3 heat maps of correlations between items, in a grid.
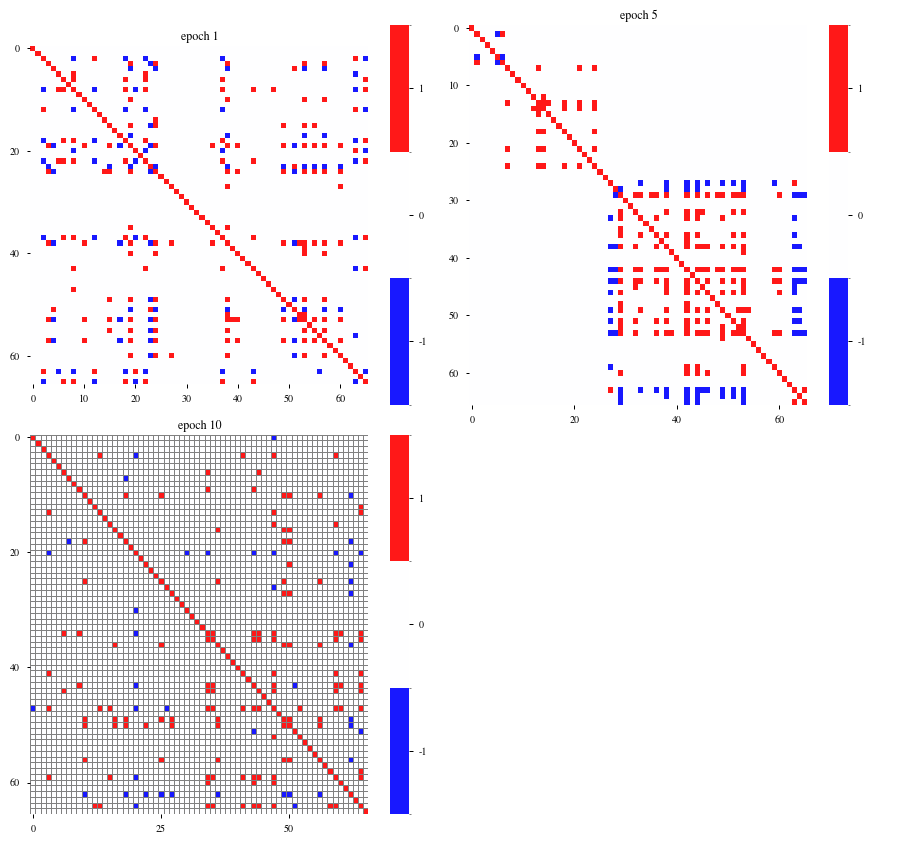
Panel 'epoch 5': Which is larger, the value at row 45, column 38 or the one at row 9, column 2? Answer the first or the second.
the first
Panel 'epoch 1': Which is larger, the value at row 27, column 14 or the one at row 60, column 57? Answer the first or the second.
the second
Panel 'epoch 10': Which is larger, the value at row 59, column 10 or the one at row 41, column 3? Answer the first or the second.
the second
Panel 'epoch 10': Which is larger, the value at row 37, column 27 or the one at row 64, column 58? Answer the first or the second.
the second
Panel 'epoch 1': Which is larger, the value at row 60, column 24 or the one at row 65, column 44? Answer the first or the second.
the first
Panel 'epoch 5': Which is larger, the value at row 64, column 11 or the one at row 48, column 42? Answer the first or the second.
the second
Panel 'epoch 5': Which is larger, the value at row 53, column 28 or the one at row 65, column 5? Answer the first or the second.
the second
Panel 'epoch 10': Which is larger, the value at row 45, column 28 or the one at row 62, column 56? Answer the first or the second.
the first
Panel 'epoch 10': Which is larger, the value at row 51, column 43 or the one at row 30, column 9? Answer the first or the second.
the second
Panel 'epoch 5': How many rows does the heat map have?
66
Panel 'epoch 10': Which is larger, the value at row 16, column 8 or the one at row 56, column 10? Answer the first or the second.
the second
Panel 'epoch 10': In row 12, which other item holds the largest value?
64
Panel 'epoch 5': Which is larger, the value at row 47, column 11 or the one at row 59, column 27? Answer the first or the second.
the first
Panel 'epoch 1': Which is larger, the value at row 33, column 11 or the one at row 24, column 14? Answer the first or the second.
the second
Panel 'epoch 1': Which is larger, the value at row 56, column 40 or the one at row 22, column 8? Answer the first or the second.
the second
